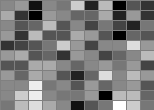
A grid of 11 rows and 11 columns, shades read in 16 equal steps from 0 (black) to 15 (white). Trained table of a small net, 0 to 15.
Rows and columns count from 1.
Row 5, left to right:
3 4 5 7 12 9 4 8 8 13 9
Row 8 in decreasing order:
13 11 10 9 9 9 8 6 6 5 2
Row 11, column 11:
7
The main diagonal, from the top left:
8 3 6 5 12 9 8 13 8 11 7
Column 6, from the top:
12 6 8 10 9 9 6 2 5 7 1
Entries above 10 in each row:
2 0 1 1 2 1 0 2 1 4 4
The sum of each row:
66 66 67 68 82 79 81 88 87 93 96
